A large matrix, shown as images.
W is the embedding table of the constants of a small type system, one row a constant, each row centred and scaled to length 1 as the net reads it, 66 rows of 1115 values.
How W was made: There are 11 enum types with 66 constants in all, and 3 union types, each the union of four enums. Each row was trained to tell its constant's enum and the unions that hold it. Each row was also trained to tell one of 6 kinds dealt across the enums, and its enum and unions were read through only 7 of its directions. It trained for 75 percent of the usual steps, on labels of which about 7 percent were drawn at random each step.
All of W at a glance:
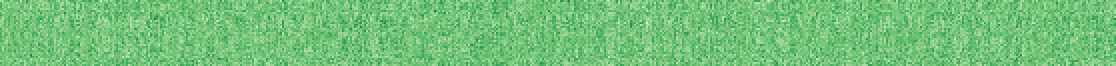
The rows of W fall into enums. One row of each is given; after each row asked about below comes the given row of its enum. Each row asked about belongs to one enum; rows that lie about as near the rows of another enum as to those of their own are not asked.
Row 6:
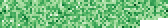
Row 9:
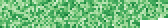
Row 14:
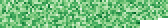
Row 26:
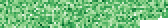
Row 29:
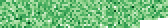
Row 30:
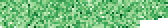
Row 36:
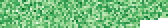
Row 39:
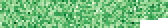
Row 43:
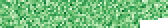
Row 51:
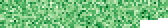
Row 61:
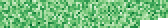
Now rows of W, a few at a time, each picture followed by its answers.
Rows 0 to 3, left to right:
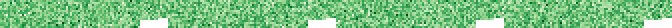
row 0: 61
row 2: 29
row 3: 39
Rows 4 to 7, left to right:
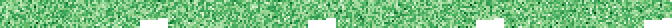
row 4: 29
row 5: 9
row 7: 30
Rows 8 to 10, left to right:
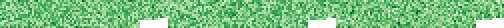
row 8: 29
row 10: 26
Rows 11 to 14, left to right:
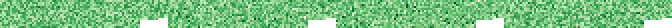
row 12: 6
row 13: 6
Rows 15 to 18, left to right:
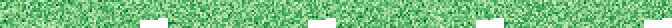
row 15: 9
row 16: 14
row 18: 14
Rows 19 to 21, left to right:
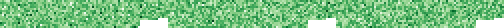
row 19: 61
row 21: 61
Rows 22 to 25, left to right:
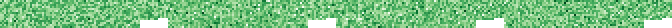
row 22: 26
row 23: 26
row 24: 61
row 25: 43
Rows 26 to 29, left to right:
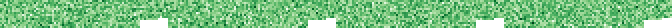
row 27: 61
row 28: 39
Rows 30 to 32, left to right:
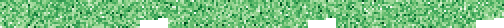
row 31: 61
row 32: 6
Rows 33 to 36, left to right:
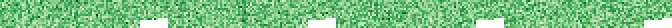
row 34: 6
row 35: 29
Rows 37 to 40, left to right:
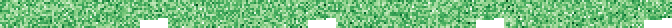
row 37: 39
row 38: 30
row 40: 39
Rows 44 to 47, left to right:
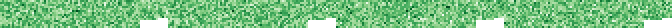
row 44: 51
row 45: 14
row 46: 36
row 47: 39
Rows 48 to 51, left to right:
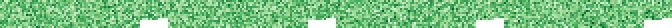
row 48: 26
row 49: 39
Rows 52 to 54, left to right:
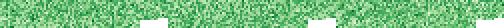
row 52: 9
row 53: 14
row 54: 9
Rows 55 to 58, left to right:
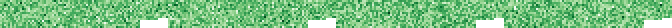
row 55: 51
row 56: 51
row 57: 9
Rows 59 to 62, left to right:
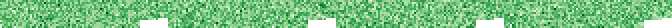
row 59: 30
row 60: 14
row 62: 6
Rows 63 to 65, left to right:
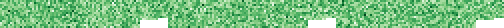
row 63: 29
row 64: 6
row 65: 14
